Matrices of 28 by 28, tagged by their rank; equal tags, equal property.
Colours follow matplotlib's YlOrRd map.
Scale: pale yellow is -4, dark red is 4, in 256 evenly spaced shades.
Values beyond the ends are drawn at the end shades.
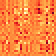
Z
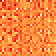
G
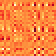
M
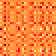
M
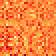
G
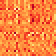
G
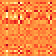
M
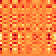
M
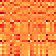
Z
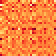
Z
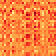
Z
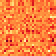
G
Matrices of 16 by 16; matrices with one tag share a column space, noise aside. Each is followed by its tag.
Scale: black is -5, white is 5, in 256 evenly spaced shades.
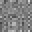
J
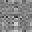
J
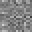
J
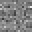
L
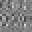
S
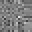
J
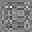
L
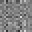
J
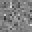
S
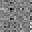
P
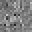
S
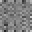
J
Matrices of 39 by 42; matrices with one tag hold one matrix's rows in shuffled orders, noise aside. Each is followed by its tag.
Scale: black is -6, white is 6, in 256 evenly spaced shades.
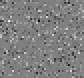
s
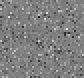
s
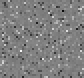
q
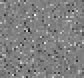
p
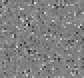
p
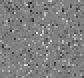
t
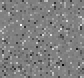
q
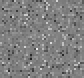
t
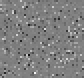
p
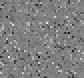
s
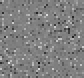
s
